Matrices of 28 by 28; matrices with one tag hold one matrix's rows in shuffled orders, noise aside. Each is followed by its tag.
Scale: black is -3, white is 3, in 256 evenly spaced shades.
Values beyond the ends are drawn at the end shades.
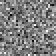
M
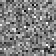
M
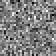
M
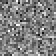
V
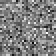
M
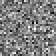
M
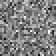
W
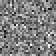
W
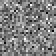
W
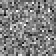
W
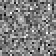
W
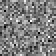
W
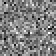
W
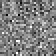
V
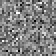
V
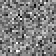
V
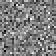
W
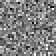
M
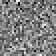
V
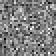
W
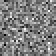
W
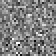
V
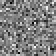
M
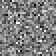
V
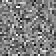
V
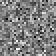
V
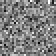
W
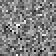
V
